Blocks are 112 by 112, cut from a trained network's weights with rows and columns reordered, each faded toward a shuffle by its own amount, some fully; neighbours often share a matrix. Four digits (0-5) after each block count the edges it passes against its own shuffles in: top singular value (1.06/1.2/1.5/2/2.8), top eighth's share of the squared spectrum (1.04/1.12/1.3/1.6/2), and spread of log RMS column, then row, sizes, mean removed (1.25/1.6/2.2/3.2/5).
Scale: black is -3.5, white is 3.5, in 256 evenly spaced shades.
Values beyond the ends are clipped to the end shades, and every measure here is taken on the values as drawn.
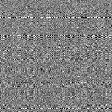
5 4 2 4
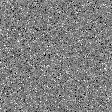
2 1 0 0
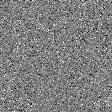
2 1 0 1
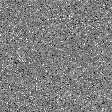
0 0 0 0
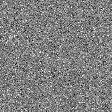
2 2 0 1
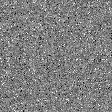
1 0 0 0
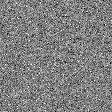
1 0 0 0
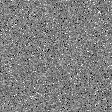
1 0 0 0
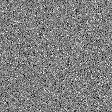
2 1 0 0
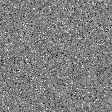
0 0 0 0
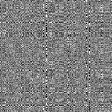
5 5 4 3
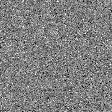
2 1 0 1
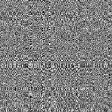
5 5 3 3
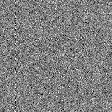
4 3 1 1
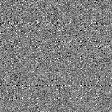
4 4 2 2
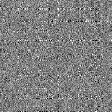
4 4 2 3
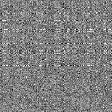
4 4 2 3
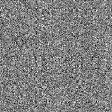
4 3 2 2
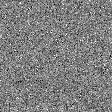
1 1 0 0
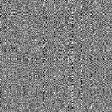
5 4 3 3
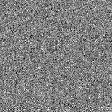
3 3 1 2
